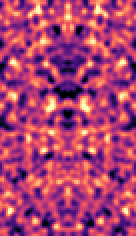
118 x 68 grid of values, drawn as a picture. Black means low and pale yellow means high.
The texture is blotchy. Overall the values sit about 50% of the way up the scale. There are no regular stripes. It is mirror symmetric from left to right. No row or column stands out. No seam splits the table.
